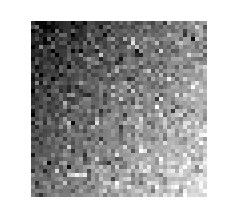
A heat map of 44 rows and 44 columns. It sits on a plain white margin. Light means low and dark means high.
The ninth with the highest average is the top left. The texture is fine-grained noise. The values follow a bell shape. There is an overall slope up to the top left. The ninth with the lowest average is the bottom right. The halves do not mirror each other.
